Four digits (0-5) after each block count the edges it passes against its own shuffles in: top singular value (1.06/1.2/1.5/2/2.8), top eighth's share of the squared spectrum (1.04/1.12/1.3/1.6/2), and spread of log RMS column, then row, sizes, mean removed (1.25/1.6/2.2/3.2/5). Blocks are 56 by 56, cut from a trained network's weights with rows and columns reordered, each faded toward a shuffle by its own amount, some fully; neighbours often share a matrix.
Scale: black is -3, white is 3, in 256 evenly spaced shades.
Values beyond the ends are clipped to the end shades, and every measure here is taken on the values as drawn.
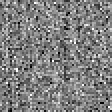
2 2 0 1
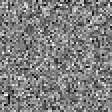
1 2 0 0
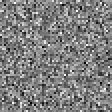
0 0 0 0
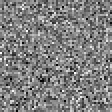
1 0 0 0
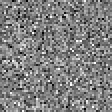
1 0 0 0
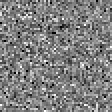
0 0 0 0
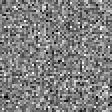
1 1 0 0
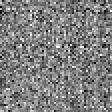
2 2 0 2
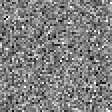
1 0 0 0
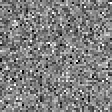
0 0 0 0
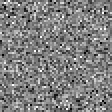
0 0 0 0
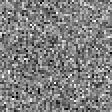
0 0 0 0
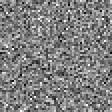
1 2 0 1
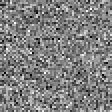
1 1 0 0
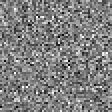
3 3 1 2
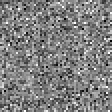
1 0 0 0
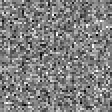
1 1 0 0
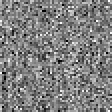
2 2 0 1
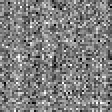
3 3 1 2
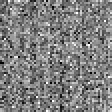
2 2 0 2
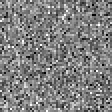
1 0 0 0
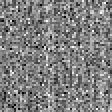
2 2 0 1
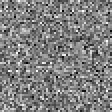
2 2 0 2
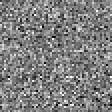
1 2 0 2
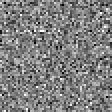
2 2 0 2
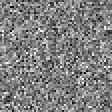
1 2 0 1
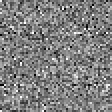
2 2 0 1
